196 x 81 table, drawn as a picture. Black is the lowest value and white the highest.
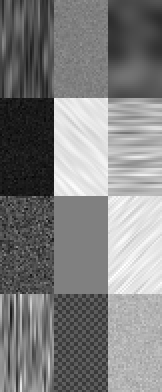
It is made of 4 by 3 panels. Panel 1,1: low, streaked downward. Panel 1,2: middling, fine-grained, faint in contrast. Panel 1,3: low, smooth. Panel 2,1: very low, fine-grained, faint in contrast. Panel 2,2: very high, slanting down to the right, faint in contrast. Panel 2,3: high, streaked across. Panel 3,1: low, fine-grained. Panel 3,2: middling, flat. Panel 3,3: very high, slanting up to the right, faint in contrast. Panel 4,1: middling, streaked downward, strong in contrast. Panel 4,2: low, checkered. Panel 4,3: high, fine-grained, faint in contrast.
